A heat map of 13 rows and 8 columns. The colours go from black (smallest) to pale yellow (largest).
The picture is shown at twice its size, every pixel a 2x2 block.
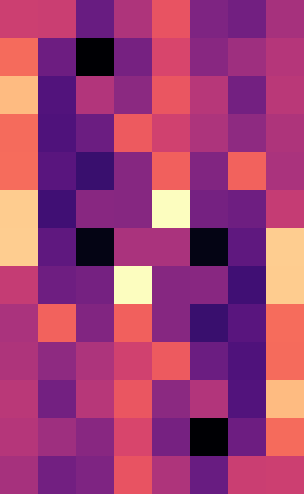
It looks the same turned upside down. Upright stripes repeat 2 times across the table. The centre is the ninth with the highest average.
